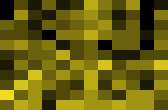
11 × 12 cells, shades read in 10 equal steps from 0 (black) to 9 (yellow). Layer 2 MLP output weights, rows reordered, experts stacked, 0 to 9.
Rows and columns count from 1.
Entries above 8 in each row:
0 0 0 0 0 0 0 0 0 1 0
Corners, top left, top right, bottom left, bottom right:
0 1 4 3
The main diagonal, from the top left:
0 6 1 0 1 3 5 3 6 6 6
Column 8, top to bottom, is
5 4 6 5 0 3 8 3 2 4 6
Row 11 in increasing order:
1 3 4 6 6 6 6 6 7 7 7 7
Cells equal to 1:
13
